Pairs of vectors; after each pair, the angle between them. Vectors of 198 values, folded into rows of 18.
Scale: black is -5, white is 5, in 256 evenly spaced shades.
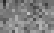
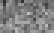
nearly parallel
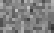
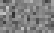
partly aligned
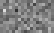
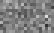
orthogonal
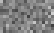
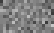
nearly opposite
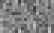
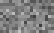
orthogonal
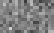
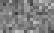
nearly opposite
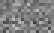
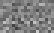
nearly opposite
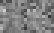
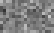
nearly opposite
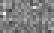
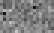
nearly opposite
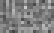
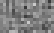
nearly opposite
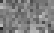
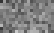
nearly parallel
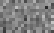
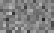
partly opposed
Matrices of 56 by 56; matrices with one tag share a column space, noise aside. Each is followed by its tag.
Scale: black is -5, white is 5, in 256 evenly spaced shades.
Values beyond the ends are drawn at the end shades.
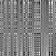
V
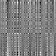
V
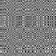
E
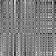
V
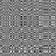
E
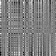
V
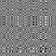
E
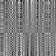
V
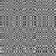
E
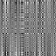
V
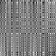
V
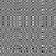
E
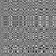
E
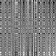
V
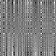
V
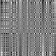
V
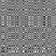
E
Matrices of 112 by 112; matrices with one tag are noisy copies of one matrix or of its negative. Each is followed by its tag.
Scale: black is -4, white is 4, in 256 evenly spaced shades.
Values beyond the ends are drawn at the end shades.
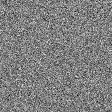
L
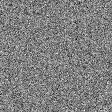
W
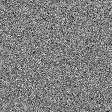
L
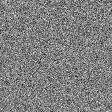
L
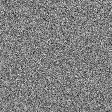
L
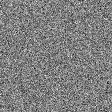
W
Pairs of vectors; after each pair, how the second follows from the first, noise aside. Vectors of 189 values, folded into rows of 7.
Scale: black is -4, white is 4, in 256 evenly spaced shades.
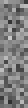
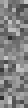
sign-scrambled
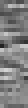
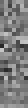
sign-scrambled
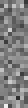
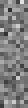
reversed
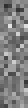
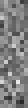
reversed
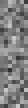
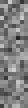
reversed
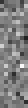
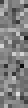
sign-scrambled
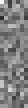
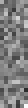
reversed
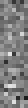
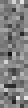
negated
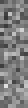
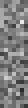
reversed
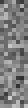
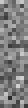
negated
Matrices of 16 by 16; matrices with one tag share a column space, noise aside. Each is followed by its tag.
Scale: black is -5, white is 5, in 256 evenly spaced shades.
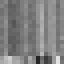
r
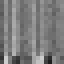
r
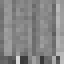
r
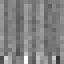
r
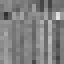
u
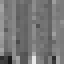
r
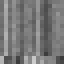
r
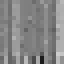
r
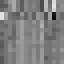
u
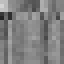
u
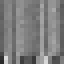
r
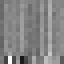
r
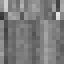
u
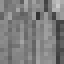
u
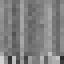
r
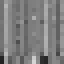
r
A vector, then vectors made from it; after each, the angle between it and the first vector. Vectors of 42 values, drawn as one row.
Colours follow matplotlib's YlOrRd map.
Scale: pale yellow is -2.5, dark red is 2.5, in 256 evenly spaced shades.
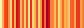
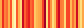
orthogonal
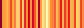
nearly opposite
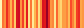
nearly parallel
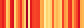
orthogonal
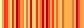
nearly parallel
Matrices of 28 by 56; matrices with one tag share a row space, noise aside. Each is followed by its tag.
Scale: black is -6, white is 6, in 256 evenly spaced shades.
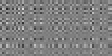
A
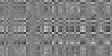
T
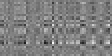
T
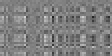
T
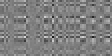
T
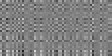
A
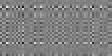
A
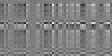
T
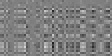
T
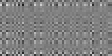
A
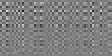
A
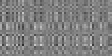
A
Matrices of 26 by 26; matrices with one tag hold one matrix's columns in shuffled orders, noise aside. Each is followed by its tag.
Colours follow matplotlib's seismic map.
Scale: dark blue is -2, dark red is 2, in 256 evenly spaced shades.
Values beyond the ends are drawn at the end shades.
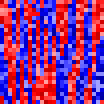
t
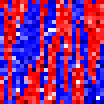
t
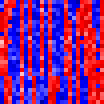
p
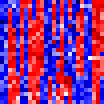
p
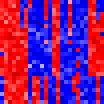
p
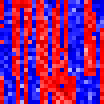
p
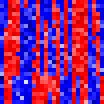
p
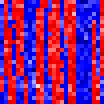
p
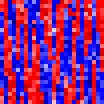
t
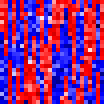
t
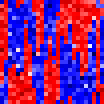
t
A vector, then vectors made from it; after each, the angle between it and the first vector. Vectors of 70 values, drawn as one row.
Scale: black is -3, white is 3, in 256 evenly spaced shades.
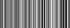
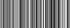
nearly opposite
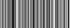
orthogonal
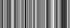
partly aligned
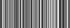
partly aligned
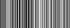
orthogonal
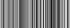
nearly opposite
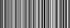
nearly parallel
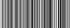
orthogonal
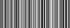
nearly parallel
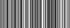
partly opposed
